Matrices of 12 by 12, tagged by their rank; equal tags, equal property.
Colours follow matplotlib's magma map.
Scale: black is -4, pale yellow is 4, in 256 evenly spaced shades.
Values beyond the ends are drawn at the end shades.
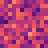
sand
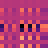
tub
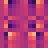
tub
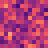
sand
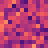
sand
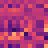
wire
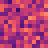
sand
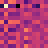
wire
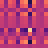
tub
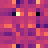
wire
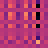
tub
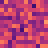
sand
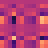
tub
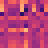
wire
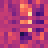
wire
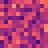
sand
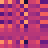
tub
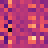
wire
